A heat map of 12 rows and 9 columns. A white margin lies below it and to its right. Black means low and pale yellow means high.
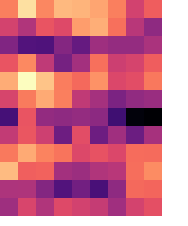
Stripes running across repeat 3 times from top to bottom. The middle right is the ninth with the lowest average. The ninth with the highest average is the middle left. The bottom right is the smoothest part.
